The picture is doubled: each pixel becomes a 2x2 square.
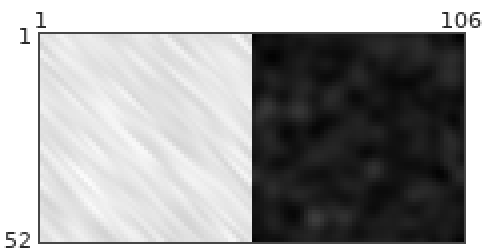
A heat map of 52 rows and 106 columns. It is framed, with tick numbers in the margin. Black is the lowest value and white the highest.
The table splits into one row of 2 panels. Panel 1,1: very high, slanting down to the right, faint in contrast. Panel 1,2: very low, blotchy, faint in contrast.
